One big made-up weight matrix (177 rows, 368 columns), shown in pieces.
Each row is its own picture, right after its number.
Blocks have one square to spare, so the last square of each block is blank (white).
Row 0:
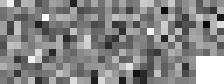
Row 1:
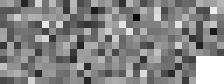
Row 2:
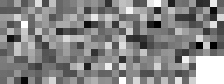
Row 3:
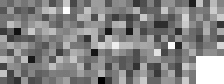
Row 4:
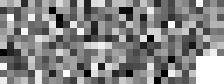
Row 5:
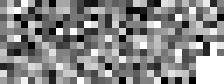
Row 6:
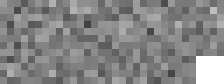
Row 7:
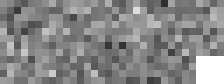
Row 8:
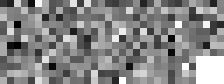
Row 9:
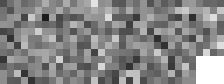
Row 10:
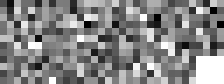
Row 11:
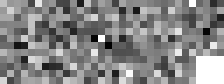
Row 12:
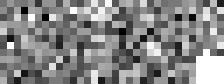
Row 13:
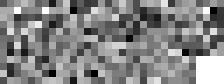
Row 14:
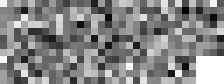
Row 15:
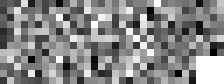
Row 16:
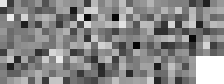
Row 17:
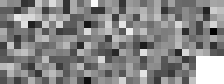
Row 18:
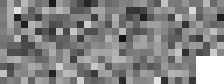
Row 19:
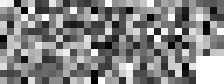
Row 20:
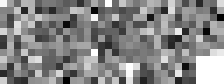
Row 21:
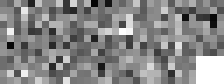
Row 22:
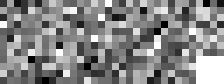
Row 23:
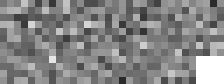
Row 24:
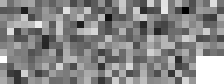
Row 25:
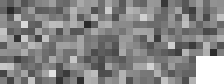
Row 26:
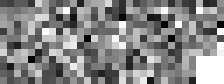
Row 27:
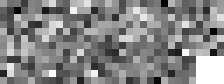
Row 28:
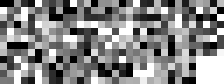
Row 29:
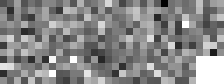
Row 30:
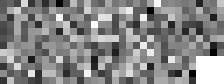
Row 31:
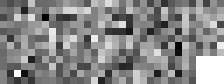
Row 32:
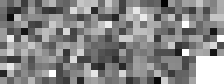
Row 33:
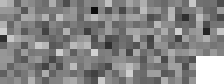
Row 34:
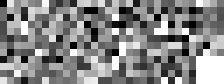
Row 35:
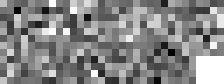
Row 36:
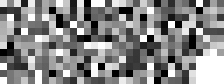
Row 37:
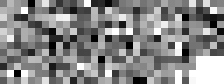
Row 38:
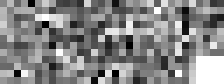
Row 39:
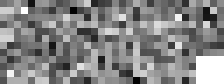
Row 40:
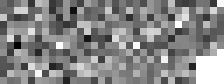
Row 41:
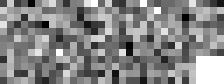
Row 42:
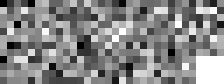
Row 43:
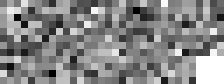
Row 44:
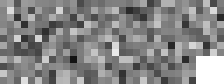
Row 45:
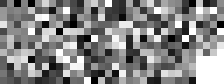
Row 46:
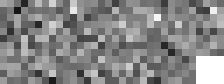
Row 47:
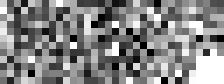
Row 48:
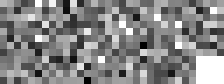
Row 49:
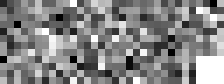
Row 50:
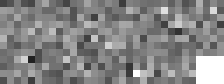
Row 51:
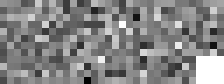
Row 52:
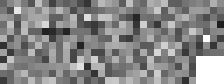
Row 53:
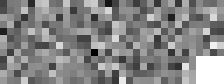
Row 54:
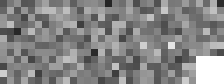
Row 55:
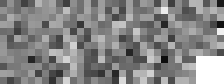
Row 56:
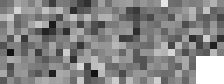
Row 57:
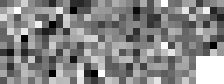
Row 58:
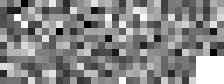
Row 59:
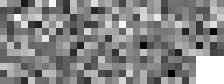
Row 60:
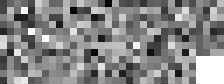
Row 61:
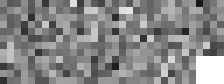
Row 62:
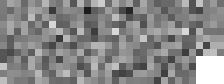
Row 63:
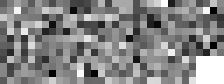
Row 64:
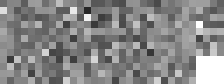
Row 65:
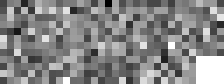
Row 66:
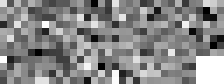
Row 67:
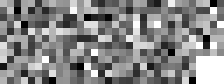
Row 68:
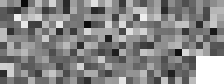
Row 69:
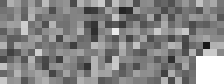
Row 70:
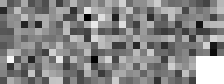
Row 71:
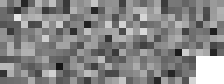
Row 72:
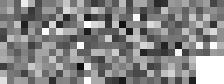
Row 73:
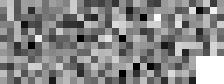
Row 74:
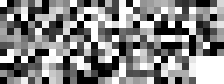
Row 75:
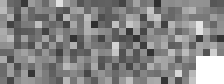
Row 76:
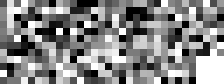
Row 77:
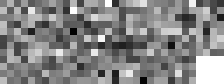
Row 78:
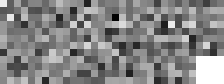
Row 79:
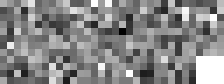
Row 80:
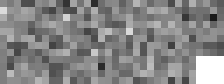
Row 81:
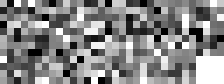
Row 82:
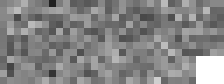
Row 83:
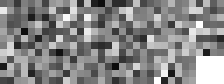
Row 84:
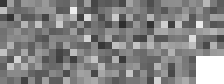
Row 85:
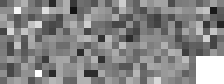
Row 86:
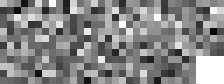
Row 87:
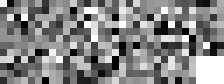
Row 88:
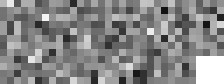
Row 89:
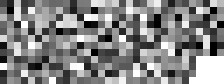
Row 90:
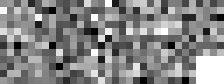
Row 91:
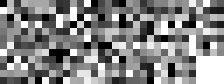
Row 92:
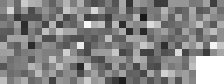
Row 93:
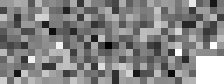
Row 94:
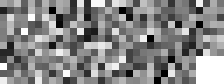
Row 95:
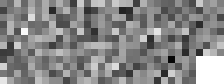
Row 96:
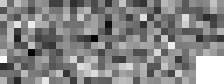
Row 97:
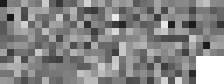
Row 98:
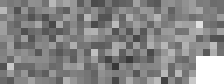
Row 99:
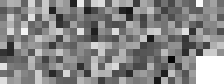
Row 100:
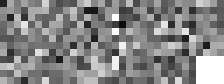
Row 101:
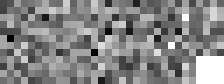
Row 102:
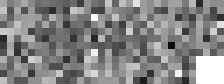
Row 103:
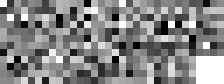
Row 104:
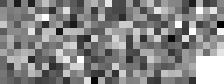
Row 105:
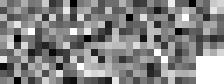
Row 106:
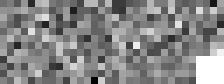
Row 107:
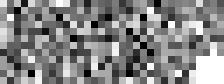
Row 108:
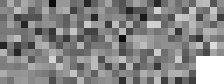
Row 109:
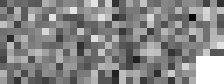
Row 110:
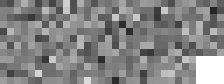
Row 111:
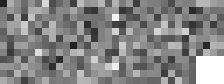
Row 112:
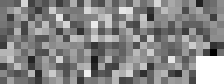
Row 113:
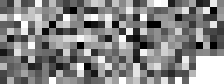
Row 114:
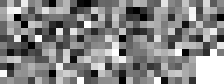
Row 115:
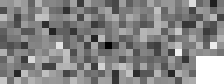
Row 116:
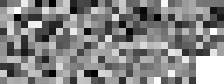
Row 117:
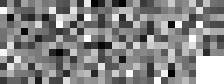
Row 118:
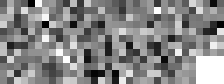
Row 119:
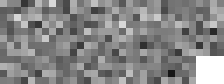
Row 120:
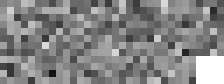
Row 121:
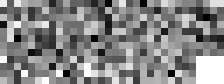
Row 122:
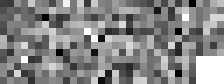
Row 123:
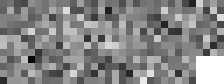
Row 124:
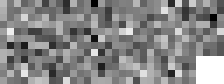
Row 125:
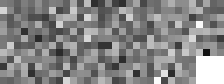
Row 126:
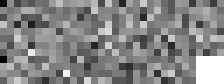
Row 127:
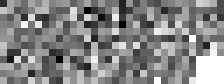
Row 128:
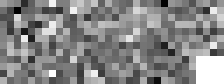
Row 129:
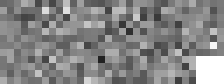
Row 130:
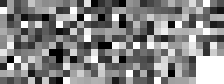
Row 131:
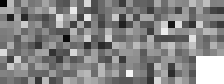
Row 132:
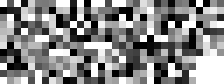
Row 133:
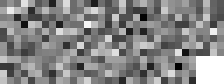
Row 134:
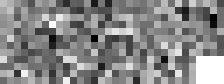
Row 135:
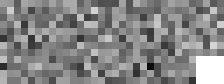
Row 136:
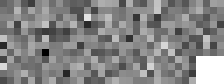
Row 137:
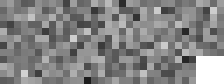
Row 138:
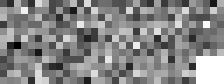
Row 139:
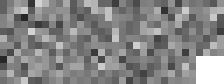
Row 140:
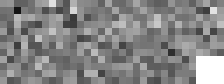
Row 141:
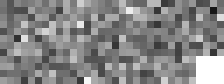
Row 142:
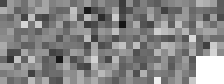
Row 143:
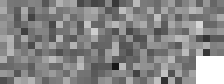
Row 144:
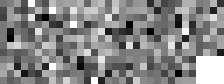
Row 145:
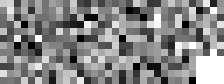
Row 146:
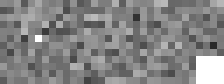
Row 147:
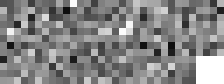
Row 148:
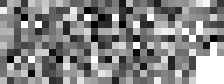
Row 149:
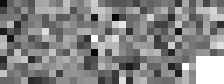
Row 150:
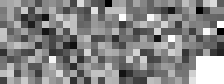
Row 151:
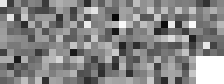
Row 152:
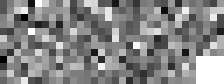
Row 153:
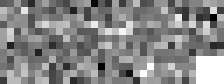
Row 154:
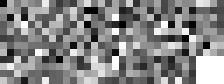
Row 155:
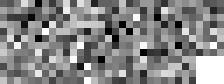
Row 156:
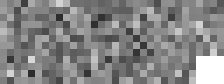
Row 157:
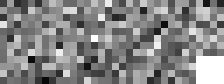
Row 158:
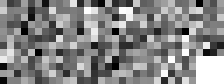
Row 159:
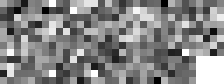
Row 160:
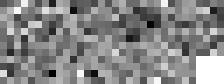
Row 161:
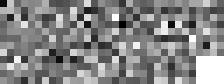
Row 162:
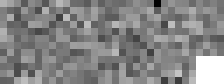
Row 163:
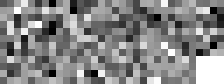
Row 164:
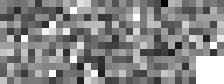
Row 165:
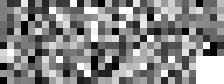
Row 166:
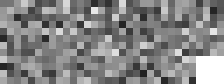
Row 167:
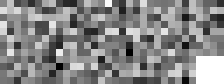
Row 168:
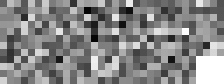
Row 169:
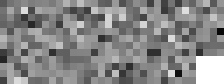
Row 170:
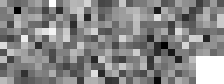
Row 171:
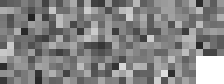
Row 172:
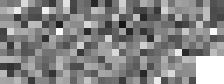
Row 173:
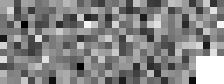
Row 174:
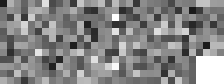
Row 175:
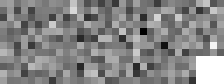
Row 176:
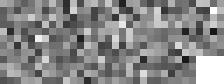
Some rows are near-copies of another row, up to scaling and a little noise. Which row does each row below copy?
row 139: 152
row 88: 0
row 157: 22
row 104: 45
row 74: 87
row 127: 142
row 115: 93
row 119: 59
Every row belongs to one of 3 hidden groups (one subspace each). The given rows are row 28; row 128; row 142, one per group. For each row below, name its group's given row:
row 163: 128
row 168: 142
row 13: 128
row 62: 142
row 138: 28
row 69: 142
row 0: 28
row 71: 128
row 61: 142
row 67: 128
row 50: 28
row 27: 128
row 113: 128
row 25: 128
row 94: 142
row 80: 28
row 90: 28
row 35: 128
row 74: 142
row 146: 128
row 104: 28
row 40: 28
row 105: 28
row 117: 142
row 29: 128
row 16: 142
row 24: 28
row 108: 128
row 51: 128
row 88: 28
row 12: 28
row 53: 28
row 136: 128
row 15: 142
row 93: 28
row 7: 128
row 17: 128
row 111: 142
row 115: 28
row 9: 28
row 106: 28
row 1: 128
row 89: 128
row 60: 28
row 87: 142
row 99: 142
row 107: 142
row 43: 128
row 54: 28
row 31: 28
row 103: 142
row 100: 142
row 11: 28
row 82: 128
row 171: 142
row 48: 128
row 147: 28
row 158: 142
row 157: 28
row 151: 142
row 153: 28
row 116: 128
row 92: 128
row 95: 142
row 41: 28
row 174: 142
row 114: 128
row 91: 142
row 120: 128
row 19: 28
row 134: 28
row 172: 128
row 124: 28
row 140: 128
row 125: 142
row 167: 28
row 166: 128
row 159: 128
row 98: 142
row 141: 128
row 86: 128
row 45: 28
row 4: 142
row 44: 128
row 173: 128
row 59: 128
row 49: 28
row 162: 142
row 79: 28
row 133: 128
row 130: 142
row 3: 28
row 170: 128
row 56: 128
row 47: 142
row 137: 128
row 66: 28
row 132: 142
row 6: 128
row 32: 128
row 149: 28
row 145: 128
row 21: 28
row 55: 28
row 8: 28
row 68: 128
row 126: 28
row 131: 142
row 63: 128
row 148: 142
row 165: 142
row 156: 142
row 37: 28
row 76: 128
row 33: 28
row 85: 128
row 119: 128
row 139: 28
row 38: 28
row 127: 142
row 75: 142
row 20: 28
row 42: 28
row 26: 28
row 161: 142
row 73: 128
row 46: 128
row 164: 128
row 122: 28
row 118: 28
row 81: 28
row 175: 128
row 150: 28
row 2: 128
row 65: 28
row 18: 128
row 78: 142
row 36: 142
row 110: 128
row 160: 128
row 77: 28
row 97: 142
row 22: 28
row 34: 142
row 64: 142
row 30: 142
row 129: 128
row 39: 28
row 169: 28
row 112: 142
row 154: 142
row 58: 128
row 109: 28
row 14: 28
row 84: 142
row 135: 128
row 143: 142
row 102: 28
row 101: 28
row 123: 28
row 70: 142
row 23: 128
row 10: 128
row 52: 128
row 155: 128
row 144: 28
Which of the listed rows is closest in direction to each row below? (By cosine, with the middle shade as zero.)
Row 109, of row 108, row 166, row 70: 70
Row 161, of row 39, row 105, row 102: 102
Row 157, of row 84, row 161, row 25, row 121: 25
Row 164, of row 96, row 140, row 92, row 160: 92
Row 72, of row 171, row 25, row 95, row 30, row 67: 67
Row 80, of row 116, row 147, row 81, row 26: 147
